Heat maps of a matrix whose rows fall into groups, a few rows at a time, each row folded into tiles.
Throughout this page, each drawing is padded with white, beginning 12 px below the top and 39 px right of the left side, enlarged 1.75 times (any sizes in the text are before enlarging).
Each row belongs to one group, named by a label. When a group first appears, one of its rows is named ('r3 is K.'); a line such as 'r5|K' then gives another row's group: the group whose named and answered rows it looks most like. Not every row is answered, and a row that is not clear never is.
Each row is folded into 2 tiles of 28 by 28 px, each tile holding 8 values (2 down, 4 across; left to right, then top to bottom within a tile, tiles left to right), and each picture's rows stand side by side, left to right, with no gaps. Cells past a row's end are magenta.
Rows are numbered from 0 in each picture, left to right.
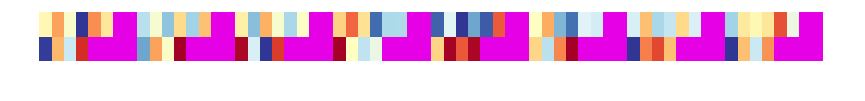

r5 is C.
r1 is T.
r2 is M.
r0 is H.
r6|H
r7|H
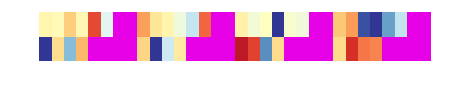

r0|H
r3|C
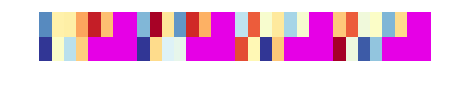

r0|H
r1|H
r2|M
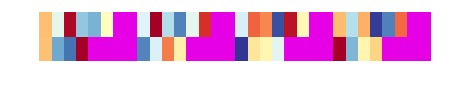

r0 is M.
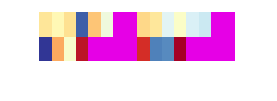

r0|H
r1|M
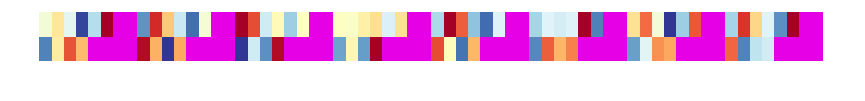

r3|T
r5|H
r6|C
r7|M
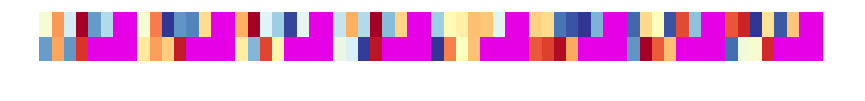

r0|T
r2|C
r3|T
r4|H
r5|C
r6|H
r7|T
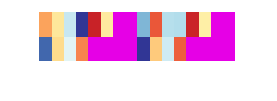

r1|H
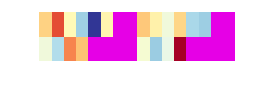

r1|T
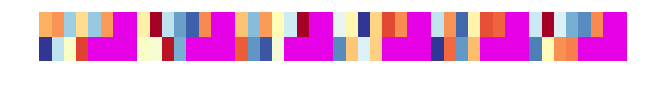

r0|T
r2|M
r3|H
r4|H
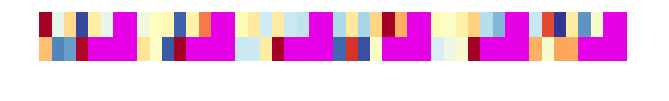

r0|M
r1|M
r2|T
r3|H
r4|T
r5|C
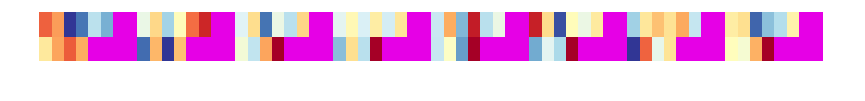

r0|C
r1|H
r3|T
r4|T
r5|T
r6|H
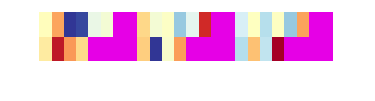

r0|C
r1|M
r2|T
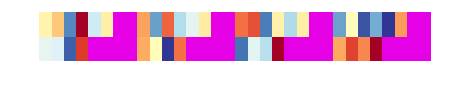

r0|T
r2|T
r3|C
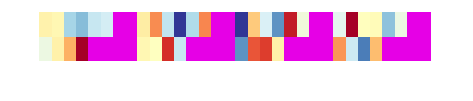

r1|C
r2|H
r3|M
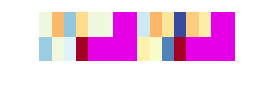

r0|T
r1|M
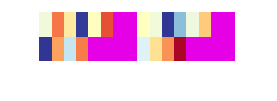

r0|H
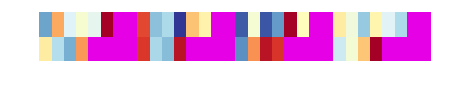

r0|M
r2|H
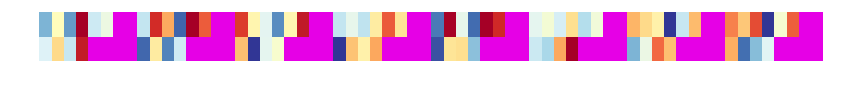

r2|M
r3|H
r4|H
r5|T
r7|M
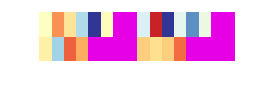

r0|C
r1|C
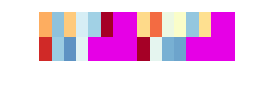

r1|M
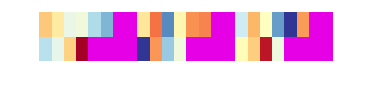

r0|T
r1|H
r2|C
